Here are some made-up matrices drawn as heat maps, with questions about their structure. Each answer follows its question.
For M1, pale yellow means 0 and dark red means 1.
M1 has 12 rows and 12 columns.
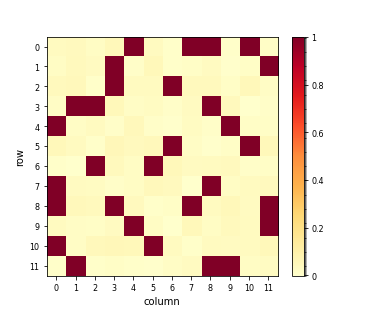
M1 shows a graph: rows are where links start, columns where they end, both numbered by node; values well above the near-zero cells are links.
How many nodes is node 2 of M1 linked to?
2
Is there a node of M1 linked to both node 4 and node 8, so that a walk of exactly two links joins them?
yes
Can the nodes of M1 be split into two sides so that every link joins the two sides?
no
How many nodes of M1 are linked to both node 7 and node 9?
0
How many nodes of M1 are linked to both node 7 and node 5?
0
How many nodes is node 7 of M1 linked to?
2
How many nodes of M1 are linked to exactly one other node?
0
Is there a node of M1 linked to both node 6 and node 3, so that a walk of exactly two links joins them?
yes
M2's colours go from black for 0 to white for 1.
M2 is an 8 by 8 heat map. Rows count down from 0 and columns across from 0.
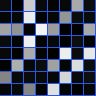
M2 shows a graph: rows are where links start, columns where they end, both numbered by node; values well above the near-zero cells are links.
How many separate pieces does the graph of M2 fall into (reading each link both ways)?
1
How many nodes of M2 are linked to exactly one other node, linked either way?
1
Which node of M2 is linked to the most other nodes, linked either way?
node 2
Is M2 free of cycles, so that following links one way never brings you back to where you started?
no
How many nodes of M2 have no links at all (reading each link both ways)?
0
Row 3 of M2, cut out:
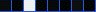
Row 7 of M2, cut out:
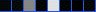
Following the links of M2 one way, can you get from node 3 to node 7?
yes
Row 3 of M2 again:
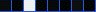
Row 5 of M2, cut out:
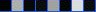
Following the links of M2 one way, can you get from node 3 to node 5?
yes
